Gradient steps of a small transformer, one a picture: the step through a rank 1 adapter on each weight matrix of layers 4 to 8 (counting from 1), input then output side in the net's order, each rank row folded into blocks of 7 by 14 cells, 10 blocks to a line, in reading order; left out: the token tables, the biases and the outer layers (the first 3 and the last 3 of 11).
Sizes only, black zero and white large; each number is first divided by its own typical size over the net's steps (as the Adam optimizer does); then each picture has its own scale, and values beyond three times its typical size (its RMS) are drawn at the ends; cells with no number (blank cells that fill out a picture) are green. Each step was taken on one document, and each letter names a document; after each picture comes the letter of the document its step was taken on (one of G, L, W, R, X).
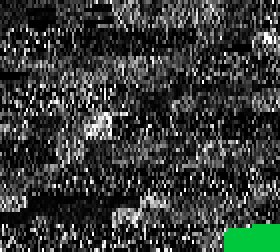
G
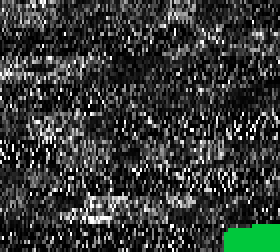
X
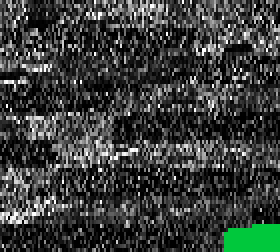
G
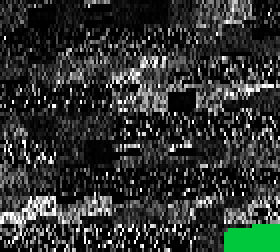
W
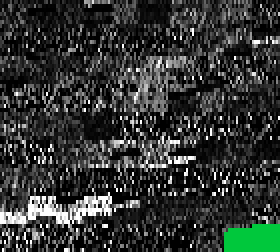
W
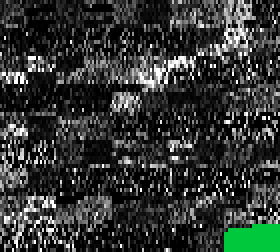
W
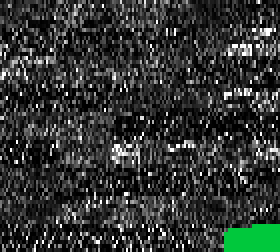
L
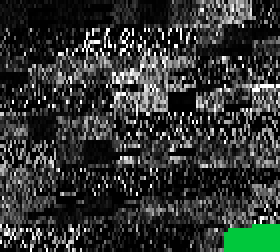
W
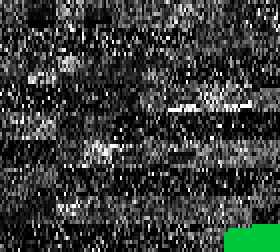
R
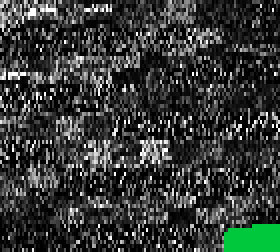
X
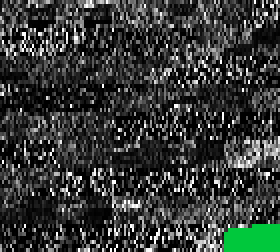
R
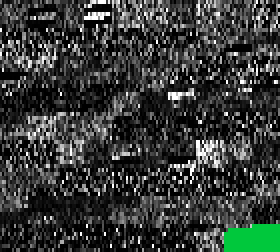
G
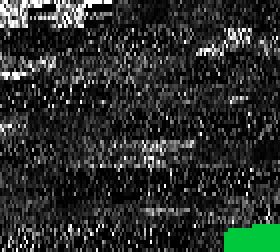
W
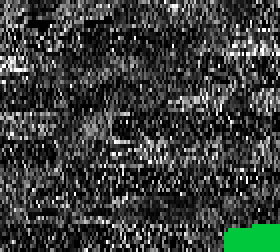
G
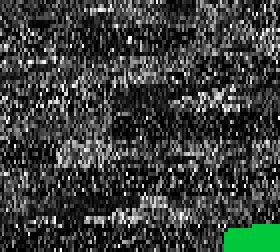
G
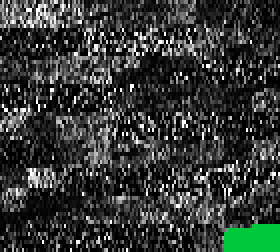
X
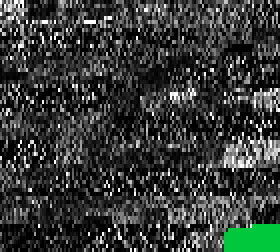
R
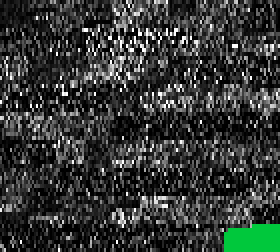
L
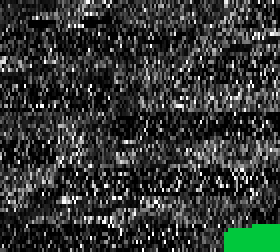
L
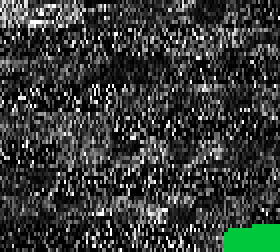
X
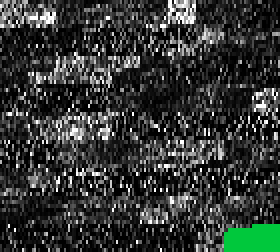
X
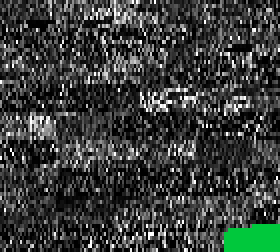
G
